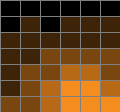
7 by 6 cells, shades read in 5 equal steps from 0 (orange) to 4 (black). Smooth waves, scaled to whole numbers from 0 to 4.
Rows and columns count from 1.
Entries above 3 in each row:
6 2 0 0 0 0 0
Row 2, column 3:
4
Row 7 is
2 2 1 0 0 0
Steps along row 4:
same down same same same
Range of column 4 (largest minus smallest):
4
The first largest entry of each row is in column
1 1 1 1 1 1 1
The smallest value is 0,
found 5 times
